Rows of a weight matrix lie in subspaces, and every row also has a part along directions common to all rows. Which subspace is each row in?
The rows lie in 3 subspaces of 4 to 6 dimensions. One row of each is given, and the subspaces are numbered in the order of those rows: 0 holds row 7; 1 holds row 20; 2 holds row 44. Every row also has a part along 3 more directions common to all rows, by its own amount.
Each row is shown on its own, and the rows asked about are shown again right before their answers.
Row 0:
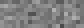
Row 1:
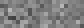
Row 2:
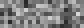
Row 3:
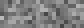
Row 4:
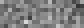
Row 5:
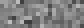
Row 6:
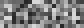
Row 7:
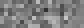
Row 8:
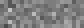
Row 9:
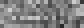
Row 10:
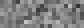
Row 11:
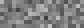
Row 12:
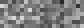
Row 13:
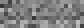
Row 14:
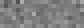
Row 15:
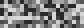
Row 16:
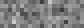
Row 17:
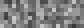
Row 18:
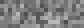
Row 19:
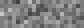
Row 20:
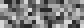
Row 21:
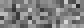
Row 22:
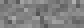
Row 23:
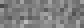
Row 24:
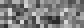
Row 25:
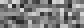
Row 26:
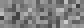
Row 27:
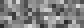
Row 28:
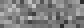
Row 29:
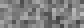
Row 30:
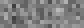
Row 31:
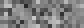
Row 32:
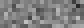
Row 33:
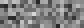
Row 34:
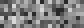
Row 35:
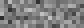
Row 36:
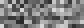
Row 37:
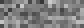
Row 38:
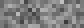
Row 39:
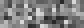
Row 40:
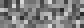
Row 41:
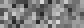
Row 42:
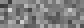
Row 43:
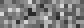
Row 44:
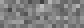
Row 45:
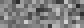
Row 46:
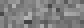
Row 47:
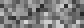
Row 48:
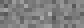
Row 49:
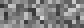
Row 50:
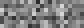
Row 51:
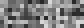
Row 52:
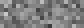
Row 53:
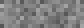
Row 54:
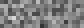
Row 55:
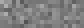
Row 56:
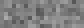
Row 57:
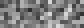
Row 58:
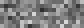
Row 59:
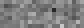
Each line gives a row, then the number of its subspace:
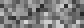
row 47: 2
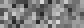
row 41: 0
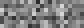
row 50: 0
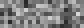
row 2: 0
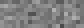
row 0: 1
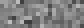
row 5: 2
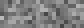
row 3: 0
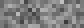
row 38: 1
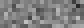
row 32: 0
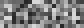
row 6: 1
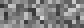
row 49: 0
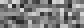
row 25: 1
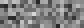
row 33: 1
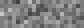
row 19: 2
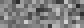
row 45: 1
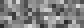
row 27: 1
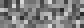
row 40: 2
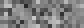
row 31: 0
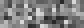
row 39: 1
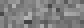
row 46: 2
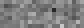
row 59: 1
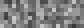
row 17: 1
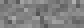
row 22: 2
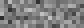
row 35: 0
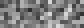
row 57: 0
